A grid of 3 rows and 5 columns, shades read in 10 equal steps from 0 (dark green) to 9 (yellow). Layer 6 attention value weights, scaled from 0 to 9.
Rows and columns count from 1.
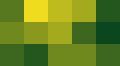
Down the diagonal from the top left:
3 5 4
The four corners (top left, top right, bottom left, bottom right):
3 1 2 2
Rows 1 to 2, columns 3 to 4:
7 6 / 6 2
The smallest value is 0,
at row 2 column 5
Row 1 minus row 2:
-1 4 1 4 1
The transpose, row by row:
3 4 2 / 9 5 1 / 7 6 4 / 6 2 4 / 1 0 2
